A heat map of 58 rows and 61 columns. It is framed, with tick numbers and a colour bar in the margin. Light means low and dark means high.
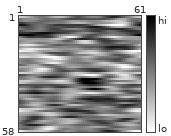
On average the colour sits 50% of the way up the scale. The values follow a bell shape. Streaks run across, left to right. No overall slope runs across the table. The halves do not mirror each other.
